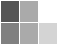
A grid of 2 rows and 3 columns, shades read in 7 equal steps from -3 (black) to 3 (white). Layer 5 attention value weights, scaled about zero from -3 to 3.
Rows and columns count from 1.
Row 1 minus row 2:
-1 0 1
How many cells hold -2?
0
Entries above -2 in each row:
3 3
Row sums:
3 3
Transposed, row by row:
-1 0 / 1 1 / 3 2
